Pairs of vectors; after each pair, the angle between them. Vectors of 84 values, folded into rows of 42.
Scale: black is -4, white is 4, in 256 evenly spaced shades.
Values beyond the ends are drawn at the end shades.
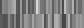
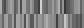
partly opposed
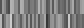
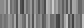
partly opposed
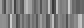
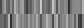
nearly opposite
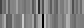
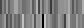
nearly parallel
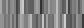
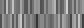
partly aligned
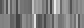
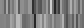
nearly opposite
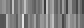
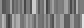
partly opposed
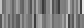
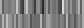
partly aligned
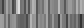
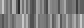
nearly opposite
